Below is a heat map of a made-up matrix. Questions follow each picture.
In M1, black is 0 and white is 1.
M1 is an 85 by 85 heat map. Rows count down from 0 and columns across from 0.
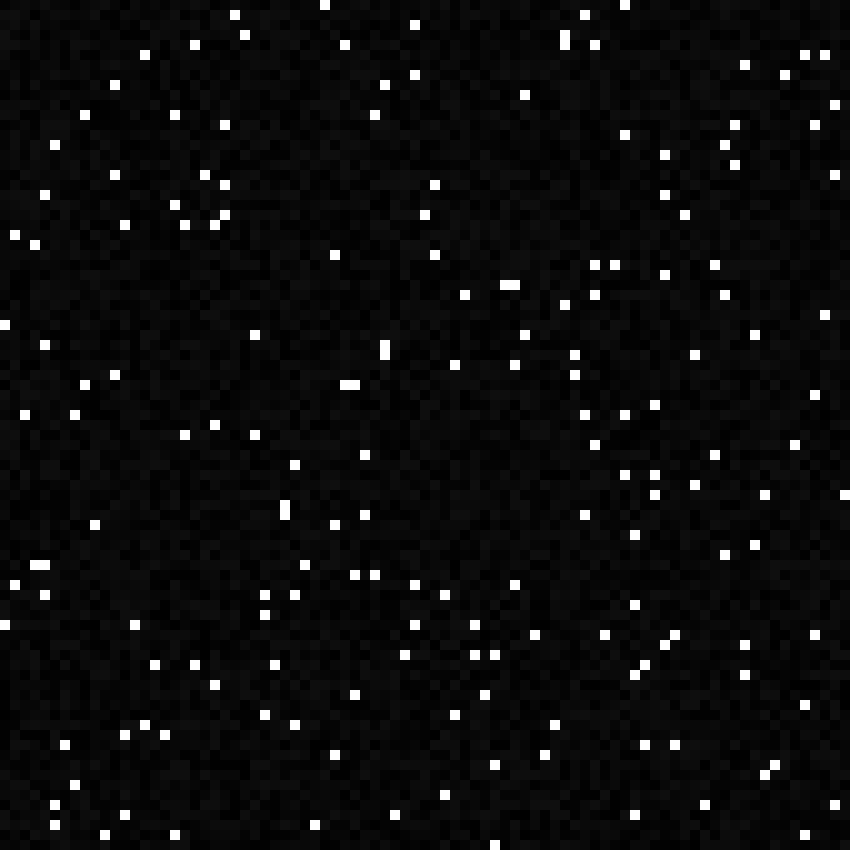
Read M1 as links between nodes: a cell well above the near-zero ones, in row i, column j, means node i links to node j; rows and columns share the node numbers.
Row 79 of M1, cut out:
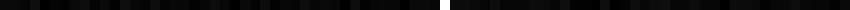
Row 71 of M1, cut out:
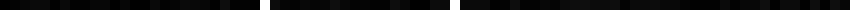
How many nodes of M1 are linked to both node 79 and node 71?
0
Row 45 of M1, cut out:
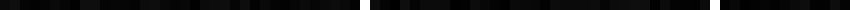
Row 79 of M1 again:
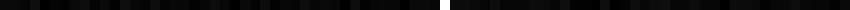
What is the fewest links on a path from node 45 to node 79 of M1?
5
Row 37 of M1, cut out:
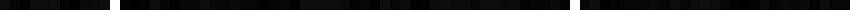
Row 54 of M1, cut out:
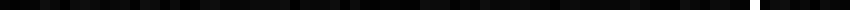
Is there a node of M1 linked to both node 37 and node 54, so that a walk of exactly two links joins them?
no
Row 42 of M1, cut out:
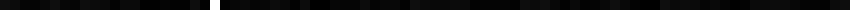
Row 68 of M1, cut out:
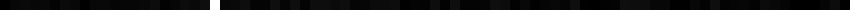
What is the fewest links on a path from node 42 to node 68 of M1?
2
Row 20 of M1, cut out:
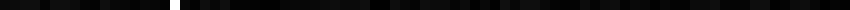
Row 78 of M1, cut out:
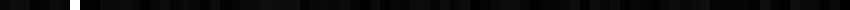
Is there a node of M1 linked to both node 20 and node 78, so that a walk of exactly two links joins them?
no
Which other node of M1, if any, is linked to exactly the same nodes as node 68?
node 42
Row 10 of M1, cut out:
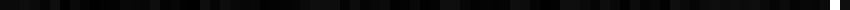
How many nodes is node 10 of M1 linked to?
1
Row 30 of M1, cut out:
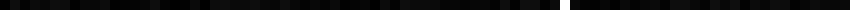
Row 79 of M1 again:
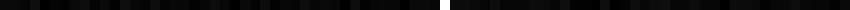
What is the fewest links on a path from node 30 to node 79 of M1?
5
